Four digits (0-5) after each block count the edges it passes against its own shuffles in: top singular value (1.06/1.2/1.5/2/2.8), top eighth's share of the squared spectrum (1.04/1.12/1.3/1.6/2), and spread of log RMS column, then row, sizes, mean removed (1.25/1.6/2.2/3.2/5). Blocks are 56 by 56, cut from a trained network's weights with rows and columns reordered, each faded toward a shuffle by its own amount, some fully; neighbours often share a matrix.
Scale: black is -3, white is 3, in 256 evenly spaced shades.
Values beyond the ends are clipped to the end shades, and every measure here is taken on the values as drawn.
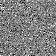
0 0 0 0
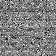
2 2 0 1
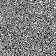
0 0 0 0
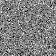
1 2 0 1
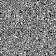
2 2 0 1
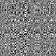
4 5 2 3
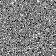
2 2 0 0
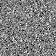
2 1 0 0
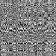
4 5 1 3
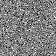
1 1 0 0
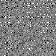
2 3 1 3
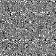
3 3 1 2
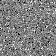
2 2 0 1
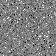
1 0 0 0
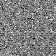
0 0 0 0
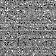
3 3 2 1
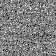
0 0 0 0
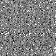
3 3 1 1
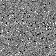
1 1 0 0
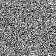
1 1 0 0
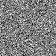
0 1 0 0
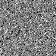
1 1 0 0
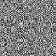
4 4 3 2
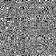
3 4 1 2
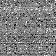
3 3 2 1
